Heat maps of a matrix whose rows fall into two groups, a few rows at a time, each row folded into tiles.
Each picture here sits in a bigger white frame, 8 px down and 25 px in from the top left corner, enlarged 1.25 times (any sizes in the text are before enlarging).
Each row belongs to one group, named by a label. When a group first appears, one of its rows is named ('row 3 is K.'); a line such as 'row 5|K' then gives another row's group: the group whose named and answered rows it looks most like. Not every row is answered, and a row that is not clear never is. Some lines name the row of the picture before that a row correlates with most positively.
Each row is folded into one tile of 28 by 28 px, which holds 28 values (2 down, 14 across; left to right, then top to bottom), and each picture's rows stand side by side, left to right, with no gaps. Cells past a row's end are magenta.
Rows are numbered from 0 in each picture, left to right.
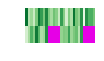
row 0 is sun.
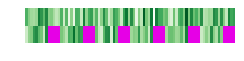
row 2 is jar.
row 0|sun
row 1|jar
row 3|sun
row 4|sun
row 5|sun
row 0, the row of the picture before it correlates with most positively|0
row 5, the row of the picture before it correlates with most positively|0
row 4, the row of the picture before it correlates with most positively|1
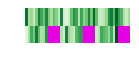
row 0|sun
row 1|sun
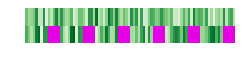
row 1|jar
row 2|sun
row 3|jar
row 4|jar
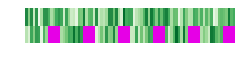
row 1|jar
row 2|sun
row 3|sun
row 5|jar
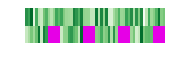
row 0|jar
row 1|sun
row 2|jar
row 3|jar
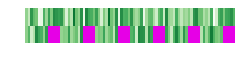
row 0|jar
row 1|sun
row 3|jar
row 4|jar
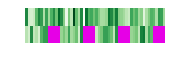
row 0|sun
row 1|sun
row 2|sun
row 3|jar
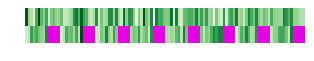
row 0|sun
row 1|sun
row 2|sun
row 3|sun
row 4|jar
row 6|sun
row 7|sun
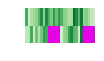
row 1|sun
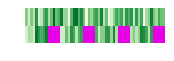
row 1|sun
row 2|jar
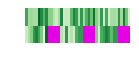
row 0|sun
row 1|sun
